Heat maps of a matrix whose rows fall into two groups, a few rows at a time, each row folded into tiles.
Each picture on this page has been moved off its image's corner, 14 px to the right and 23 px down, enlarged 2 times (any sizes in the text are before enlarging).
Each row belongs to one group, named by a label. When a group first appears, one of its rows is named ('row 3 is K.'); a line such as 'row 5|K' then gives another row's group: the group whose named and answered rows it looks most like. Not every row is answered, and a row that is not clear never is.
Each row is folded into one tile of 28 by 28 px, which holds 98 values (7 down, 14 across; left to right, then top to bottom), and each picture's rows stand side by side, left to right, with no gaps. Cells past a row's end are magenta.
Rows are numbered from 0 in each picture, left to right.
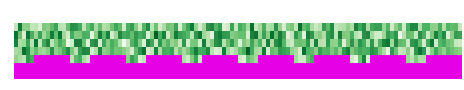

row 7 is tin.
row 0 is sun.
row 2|tin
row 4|sun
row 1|tin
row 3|sun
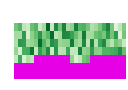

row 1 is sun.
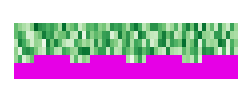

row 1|tin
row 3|sun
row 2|sun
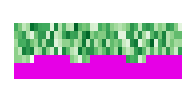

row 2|tin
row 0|tin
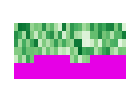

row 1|tin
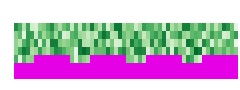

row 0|sun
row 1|tin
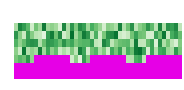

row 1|sun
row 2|tin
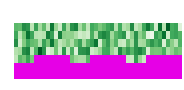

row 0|sun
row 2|tin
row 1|tin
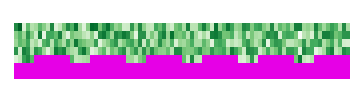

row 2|sun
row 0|sun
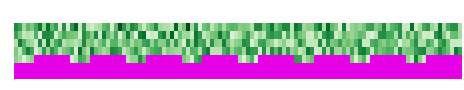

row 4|tin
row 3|sun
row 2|sun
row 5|tin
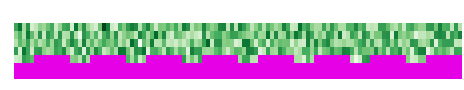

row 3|tin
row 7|tin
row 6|sun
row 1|sun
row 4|tin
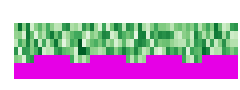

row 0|sun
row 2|sun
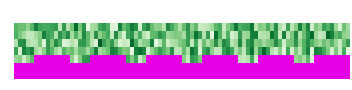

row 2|tin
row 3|sun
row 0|tin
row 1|sun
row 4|sun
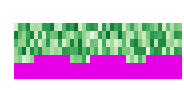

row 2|tin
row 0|sun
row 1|tin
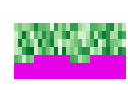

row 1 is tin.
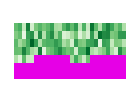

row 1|tin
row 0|sun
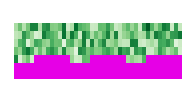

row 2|tin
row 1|sun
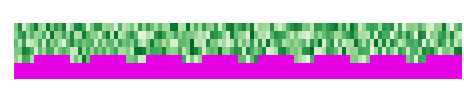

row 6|tin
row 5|tin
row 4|sun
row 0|tin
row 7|sun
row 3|tin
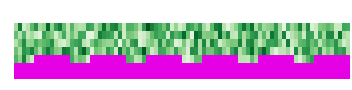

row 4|sun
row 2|tin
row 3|sun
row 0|tin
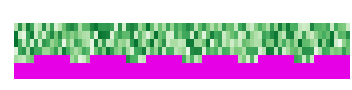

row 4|tin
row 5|tin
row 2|tin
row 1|tin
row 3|tin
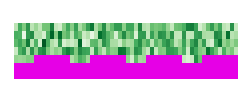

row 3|sun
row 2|sun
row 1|tin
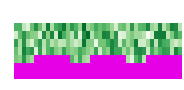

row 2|tin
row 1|sun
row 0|tin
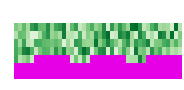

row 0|tin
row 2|sun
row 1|tin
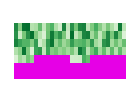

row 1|sun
